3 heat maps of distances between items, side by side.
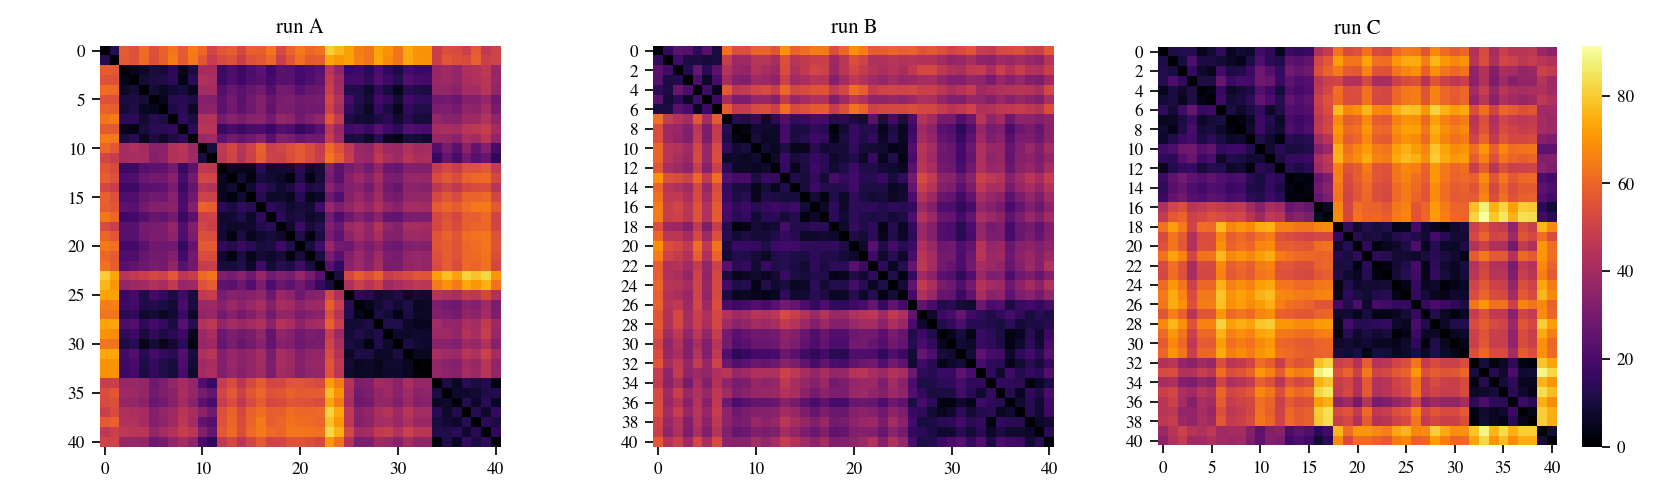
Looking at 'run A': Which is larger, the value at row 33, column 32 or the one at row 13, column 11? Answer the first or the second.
the second
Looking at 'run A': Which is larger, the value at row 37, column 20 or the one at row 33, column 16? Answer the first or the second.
the first
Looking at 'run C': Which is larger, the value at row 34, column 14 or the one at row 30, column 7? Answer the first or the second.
the second
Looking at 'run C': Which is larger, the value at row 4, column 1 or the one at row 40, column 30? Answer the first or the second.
the second
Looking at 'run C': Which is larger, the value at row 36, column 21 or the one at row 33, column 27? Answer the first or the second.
the second
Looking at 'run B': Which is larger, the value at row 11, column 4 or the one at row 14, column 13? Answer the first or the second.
the first
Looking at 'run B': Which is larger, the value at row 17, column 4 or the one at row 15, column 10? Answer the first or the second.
the first
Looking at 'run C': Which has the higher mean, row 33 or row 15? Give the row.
33
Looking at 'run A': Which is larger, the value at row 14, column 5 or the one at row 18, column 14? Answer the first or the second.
the first
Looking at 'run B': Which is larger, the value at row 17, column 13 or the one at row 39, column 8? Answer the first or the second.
the second
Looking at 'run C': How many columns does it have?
41
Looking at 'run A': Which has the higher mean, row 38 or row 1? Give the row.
1
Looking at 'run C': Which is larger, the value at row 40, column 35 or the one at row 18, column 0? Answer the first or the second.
the first
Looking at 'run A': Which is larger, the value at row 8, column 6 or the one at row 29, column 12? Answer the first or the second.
the second
